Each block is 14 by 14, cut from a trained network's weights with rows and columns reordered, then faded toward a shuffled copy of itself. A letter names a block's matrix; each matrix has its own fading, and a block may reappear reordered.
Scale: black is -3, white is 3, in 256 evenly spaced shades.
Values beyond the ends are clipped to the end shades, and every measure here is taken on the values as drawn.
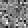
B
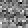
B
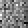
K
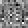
B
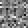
B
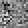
B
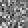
K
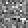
B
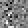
B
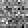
B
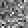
K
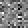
B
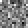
K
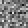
K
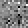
B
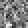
K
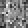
K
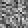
K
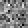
B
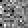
B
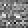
B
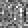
K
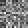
K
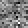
B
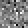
B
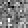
B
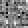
B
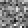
B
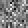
K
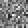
K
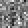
K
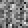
K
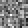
K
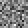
K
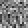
K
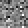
B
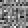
K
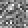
K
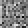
K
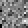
B
